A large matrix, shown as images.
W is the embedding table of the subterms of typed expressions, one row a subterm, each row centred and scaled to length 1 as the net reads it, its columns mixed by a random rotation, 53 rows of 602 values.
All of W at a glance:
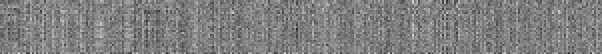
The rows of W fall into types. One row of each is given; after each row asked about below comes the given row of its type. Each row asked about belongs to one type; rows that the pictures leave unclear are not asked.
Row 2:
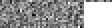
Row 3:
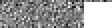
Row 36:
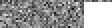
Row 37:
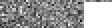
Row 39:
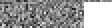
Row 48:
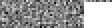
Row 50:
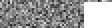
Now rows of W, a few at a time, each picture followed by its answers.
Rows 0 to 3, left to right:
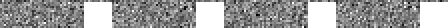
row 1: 36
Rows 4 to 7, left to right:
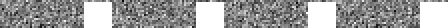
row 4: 48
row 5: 2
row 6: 3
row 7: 48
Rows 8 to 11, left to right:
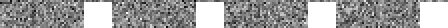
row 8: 39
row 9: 3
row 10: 39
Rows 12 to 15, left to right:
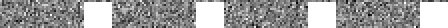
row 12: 37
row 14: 3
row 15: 2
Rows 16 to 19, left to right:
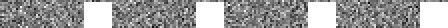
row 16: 37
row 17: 48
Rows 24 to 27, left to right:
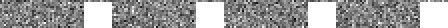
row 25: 37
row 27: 50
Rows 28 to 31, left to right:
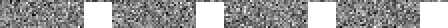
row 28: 2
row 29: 36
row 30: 37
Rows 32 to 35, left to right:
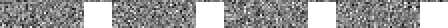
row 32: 39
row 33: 36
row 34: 37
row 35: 3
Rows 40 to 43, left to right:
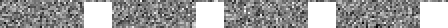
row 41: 39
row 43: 48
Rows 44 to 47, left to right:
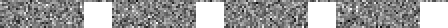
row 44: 37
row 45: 50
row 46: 2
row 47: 48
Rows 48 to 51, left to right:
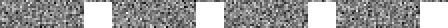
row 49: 3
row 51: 48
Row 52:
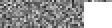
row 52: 3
